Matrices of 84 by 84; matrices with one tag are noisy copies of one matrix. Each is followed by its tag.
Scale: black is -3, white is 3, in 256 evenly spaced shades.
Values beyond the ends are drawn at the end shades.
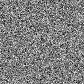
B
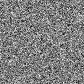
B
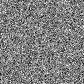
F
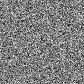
B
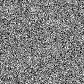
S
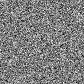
B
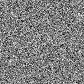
B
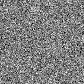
S
